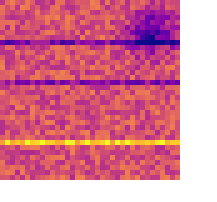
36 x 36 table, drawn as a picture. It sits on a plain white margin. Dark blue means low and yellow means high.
Dips: one, in the top right. Ninth with the lowest average: top right. Odd lines: rows 9, 17 and 29. Histogram: heavy tails on both sides.
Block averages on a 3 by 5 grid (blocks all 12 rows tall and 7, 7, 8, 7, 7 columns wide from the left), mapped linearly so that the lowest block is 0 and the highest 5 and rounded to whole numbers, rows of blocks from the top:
4 4 4 2 0 | 4 4 4 4 4 | 5 5 5 5 5
